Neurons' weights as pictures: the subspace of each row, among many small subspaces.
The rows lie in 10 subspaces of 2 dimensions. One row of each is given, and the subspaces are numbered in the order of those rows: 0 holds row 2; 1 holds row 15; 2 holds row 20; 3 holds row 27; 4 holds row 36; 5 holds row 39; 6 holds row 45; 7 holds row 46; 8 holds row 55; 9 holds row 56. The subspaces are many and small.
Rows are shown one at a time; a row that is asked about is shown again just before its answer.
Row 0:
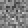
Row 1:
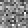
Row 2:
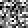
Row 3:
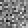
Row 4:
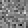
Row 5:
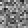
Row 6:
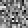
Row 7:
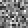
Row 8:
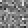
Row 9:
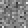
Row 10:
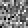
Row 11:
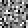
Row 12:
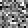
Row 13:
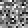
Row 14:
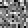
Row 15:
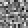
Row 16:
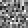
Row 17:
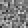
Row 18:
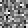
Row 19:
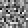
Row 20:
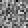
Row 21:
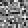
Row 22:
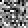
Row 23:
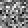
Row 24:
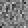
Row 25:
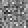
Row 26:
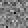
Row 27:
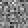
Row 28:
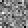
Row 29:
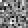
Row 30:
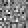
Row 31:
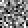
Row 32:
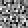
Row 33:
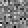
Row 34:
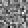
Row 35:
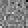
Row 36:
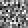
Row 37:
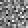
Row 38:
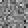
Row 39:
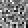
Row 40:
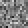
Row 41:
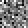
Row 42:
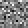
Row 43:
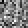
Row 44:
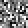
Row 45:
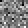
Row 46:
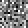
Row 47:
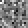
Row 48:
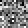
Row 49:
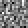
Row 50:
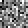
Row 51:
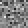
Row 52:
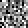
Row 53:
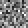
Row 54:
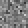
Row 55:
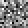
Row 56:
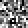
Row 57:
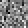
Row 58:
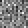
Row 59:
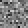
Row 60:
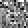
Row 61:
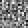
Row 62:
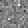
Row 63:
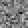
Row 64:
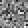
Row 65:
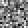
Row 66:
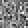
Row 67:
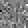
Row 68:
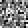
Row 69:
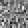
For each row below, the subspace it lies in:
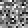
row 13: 0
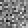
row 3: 5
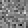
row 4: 5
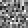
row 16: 4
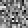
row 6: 4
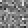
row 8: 6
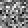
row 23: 0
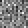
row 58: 9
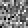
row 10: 2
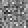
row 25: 7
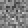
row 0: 0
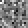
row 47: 8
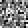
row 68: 2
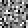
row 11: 7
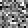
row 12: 7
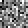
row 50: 9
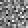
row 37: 5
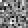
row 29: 9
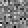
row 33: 3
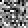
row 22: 8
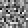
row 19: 7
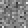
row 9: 3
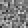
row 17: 2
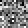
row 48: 7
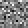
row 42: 8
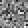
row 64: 2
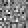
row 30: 7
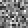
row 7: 4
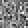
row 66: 9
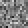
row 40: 2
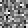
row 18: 5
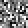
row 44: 9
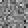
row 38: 5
